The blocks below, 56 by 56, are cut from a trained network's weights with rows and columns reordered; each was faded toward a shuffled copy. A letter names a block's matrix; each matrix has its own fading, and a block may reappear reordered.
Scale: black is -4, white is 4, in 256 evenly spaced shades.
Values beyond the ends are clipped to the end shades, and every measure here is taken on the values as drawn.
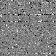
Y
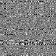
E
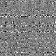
E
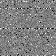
Y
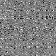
Y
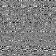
E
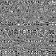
E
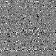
Y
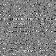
Y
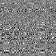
E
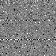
Y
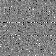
Y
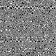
Y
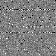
Y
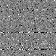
Y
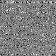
Y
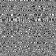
E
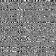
E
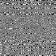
E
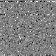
Y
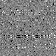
Y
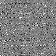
Y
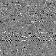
Y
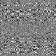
E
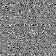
Y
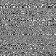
E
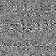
E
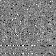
Y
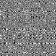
E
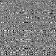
E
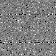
Y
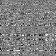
E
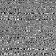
E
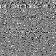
Y
